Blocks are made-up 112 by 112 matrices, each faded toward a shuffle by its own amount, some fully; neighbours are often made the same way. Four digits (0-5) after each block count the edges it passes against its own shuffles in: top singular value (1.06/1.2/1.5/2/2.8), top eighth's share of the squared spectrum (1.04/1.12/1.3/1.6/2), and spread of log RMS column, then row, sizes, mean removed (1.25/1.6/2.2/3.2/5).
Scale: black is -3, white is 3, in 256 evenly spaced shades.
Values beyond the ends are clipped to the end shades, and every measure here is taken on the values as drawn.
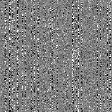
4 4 4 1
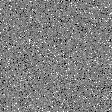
0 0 0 0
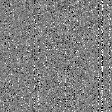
3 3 3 0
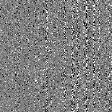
3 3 4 0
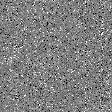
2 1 2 0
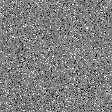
1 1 1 0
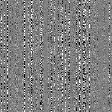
4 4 5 0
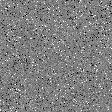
0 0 0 0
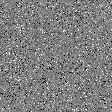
0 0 0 0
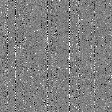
4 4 3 0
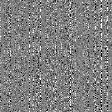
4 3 4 0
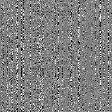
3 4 4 0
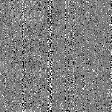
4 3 4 0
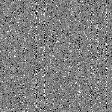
3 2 3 0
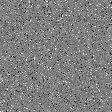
0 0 0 0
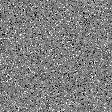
1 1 0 0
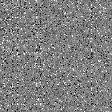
3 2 2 0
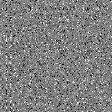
3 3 2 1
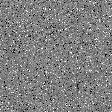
2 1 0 0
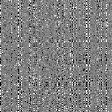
5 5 4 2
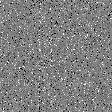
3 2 1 0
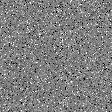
1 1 0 0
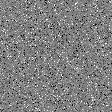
2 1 0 0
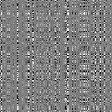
5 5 5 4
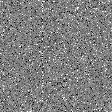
1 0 1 0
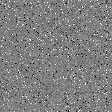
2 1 1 1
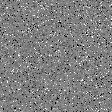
0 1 1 1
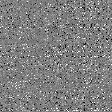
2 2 2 3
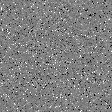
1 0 0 0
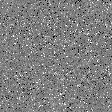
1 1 0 1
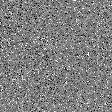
0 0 1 0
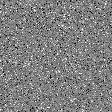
1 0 0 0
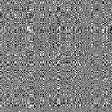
5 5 4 4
